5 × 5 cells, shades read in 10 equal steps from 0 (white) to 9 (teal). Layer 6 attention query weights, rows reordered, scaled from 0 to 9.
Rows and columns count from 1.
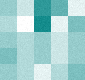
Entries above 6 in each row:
1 1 0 0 0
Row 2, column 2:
0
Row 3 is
4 3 4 2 4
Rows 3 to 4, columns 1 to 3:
4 3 4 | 5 3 4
